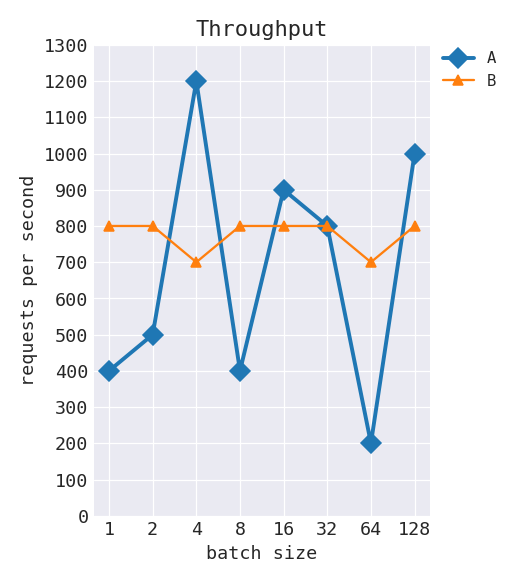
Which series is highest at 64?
B
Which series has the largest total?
B
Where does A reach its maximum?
4
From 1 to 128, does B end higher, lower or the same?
the same
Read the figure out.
Title: Throughput
x-axis: batch size, ticks 1 2 4 8 16 32 64 128
y-axis: requests per second, ticks 0 100 200 300 400 500 600 700 800 900 1000 1100 1200 1300
Legend: A, B
Values:
A: 400 500 1200 400 900 800 200 1000
B: 800 800 700 800 800 800 700 800
